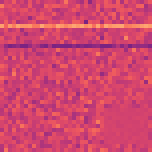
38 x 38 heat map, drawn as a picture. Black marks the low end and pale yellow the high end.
Odd lines: rows 7 and 12. Calmest part: bottom right. Average level on the scale: 60%. Odd patch: calmer, in the bottom right.
